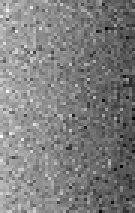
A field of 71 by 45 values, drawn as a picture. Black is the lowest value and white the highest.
Slope: up to the left. Grain: fine. Average level on the scale: 50%. Odd rows or columns: none. Histogram: bell-shaped.
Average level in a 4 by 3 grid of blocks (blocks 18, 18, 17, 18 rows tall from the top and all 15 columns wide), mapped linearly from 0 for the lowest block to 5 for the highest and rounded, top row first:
530
530
520
530
